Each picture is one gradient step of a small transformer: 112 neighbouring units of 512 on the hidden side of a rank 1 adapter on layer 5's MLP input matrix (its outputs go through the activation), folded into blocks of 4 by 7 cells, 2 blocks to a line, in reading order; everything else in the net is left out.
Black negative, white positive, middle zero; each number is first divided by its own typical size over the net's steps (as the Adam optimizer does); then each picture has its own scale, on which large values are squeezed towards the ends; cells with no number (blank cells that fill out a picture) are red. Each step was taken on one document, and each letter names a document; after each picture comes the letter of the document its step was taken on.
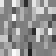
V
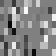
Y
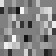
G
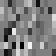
Y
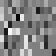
Y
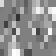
V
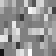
V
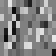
Y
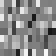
G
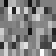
G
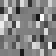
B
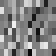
Y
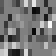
V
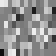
V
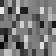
G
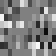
B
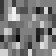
Y
